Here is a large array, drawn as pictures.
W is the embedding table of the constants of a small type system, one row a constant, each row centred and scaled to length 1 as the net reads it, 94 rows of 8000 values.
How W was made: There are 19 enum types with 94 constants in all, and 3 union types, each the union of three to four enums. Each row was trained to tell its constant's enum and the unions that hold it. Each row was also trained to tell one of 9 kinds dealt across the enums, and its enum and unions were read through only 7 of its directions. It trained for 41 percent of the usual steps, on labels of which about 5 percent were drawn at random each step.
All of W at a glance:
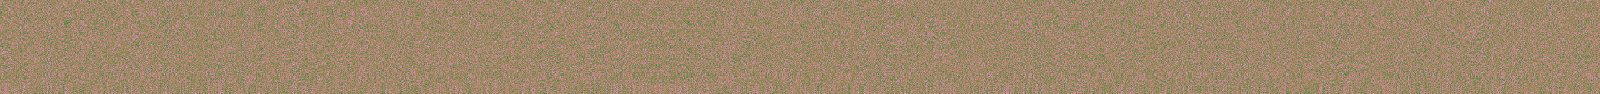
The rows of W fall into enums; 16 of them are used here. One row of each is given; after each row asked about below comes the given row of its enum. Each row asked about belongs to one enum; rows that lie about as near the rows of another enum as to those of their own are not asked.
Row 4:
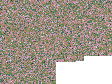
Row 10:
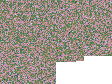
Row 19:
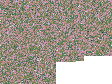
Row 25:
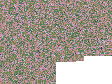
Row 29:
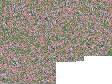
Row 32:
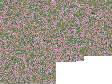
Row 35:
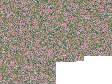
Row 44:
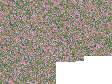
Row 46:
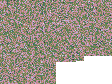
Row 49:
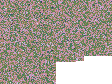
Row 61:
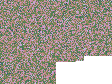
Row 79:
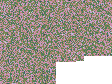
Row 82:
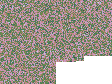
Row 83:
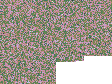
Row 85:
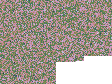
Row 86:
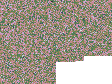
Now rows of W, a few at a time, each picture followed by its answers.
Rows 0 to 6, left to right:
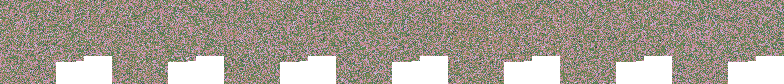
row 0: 25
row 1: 86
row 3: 85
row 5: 83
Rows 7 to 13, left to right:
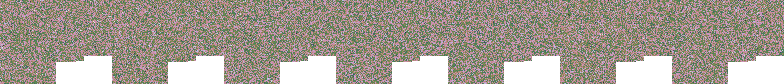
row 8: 83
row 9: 79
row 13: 79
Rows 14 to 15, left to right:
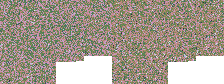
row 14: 79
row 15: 4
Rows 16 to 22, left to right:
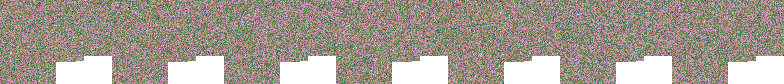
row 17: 46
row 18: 82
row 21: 79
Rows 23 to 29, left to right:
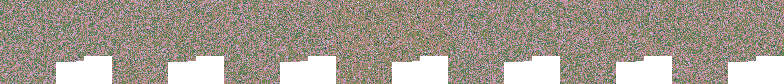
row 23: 29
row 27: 86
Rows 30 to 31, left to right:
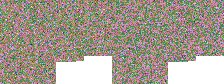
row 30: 25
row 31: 10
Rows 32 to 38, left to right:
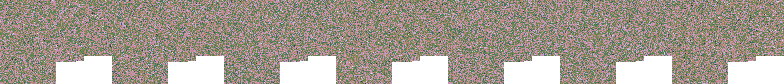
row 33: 82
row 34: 32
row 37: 85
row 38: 25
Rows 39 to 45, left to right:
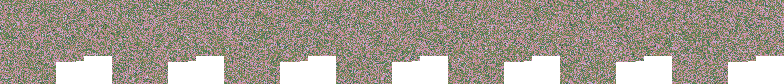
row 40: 44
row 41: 86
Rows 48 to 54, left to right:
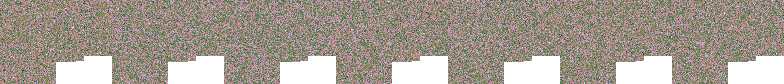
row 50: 10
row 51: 44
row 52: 83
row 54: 85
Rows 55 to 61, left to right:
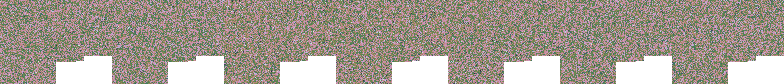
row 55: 46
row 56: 83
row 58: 10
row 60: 85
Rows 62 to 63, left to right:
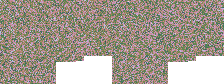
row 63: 46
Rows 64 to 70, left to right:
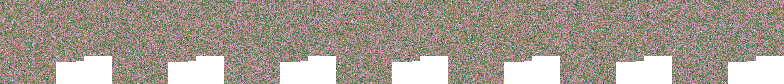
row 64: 82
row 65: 79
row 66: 10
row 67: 32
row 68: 10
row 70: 83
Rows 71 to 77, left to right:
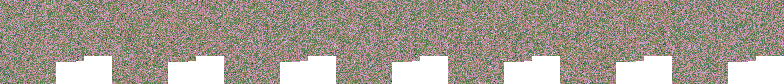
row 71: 4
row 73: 25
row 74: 25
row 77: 29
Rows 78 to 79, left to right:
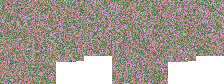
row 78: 82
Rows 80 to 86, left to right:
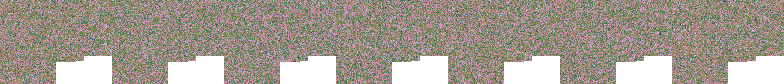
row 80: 86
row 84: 49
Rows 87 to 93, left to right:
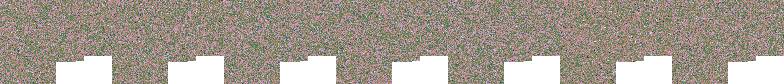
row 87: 19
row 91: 19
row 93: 19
